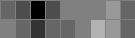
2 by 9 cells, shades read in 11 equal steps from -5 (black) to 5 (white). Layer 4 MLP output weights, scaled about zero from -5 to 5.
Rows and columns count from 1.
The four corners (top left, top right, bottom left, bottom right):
-1 -1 0 -1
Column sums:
-1 -3 -8 -3 -1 0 2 2 -2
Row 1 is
-1 -2 -5 -2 0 0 0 1 -1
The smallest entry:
-5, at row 1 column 3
